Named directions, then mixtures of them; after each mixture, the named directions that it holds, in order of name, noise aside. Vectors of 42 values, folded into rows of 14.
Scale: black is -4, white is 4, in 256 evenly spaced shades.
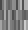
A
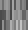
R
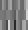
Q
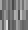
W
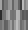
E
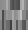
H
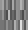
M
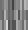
A, W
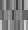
A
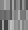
R, W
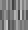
W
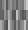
A, E, Q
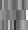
E, Q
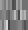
A, E, W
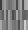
A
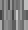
A, E, W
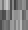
H, R
